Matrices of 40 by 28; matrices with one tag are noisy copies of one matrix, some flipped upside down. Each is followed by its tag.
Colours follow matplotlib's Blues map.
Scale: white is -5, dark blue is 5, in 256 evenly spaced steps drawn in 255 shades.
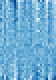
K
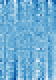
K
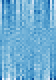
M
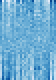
M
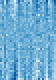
K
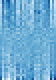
M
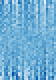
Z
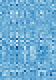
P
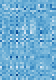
P
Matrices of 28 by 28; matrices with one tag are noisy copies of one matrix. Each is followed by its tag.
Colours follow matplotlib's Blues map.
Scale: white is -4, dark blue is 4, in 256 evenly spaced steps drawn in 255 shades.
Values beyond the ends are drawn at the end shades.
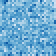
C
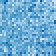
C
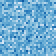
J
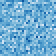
J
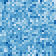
C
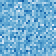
J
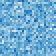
J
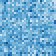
C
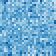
C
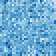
C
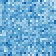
C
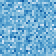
J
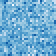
C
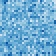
C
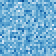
J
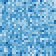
C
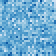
C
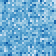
C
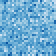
C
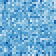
C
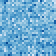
C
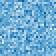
J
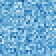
J
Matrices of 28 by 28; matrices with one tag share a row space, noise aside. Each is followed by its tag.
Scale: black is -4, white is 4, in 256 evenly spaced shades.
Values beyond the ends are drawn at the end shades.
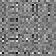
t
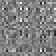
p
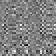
p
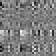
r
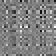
p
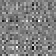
t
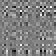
p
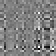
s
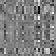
s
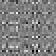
t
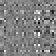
s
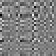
r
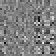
s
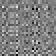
t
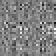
p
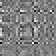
r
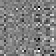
s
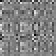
r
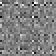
r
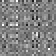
t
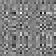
p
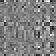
s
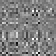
t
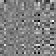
s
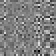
s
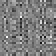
p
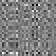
t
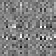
p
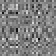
t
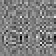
p
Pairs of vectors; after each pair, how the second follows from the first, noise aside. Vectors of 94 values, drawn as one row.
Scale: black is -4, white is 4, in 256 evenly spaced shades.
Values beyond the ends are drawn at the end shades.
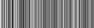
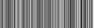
reversed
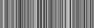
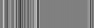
partly zeroed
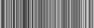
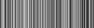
negated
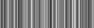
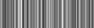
reversed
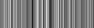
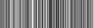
sign-scrambled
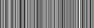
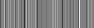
partly zeroed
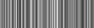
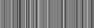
partly zeroed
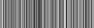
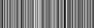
negated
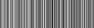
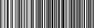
scaled up
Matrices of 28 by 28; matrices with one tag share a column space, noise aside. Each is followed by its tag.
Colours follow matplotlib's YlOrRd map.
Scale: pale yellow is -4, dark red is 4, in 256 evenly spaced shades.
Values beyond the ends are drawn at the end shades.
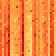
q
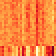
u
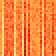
q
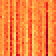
q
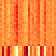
u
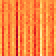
q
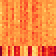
u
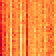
q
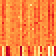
u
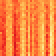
q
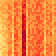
q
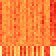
u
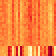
u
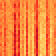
q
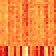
u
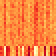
u
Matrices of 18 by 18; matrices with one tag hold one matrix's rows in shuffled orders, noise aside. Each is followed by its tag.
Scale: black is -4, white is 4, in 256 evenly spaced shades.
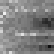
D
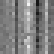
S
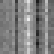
S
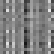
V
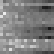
D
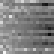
D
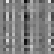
V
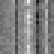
S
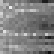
D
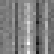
S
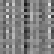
V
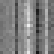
S
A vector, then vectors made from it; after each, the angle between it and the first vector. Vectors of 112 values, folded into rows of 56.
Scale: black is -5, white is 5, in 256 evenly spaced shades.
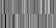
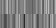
partly aligned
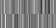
nearly opposite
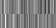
nearly opposite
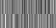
nearly opposite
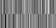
nearly parallel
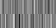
partly opposed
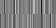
orthogonal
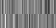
nearly opposite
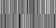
partly aligned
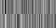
partly opposed
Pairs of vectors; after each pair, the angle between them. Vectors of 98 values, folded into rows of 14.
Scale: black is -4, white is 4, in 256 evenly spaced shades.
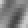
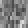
partly aligned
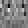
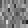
partly opposed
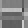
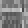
nearly parallel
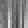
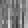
nearly parallel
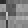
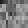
nearly parallel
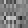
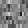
partly opposed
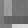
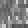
partly opposed
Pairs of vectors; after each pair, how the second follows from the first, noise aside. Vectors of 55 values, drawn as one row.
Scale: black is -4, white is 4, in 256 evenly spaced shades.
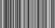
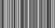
negated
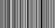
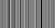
partly zeroed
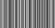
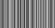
negated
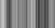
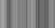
shrunk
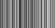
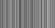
shrunk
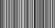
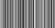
negated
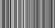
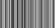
negated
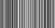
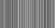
shrunk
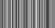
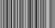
negated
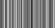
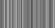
shrunk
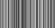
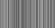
shrunk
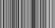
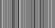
partly zeroed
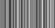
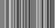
negated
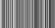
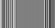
partly zeroed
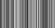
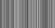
shrunk
